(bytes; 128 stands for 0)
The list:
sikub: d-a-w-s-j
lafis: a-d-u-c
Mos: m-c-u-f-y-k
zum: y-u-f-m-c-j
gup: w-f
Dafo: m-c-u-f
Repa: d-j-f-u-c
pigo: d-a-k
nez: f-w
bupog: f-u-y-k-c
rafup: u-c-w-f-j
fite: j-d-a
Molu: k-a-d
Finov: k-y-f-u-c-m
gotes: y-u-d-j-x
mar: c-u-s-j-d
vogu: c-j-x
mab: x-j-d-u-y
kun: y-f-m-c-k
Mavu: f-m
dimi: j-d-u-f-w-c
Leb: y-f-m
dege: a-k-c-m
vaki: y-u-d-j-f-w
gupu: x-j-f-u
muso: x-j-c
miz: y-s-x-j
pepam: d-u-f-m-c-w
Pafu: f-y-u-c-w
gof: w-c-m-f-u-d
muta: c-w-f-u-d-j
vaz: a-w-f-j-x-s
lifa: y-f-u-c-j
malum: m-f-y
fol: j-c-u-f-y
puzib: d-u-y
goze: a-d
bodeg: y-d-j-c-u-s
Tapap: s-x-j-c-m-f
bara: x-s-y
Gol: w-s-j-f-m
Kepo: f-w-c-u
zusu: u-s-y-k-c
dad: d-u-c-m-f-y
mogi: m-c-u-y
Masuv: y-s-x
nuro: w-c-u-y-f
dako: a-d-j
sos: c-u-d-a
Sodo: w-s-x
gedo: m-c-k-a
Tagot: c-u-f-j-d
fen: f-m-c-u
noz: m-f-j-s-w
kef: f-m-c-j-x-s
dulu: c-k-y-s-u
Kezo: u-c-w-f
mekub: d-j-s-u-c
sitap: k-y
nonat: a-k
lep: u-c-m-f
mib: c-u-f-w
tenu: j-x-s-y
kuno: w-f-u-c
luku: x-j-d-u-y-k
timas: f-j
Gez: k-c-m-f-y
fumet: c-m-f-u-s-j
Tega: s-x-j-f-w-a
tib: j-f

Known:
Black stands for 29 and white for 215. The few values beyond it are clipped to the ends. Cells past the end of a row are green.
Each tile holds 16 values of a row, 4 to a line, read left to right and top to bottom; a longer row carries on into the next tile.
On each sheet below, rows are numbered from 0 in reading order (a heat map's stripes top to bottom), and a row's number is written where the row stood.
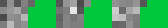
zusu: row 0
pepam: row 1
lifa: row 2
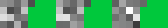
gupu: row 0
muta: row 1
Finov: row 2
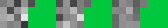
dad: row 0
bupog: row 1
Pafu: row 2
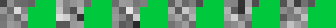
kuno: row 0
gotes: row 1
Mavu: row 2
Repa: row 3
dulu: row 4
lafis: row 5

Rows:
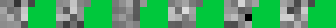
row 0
mogi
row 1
Gol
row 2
nez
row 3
zum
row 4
Sodo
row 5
Tagot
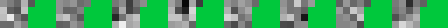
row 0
bodeg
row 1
vaki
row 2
pigo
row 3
puzib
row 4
tib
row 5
noz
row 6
fen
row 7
sos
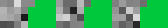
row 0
vogu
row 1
bara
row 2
Leb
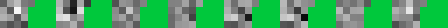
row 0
Tapap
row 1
mab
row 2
Kezo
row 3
Tega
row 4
Masuv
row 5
sikub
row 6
mekub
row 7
muso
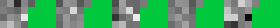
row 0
Mos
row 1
dimi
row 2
kun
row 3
mib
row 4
kef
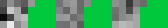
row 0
gedo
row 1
gup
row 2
goze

